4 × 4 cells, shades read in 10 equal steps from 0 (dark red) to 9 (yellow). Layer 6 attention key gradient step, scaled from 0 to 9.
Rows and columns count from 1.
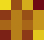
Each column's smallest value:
1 3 2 0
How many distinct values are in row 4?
4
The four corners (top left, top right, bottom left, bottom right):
9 0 1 8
